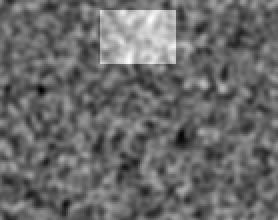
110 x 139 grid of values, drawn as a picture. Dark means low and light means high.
Ninth with the highest average: top middle. Odd patch: higher, in the top middle. Stripes: none. Histogram: skewed, a long tail of high values.
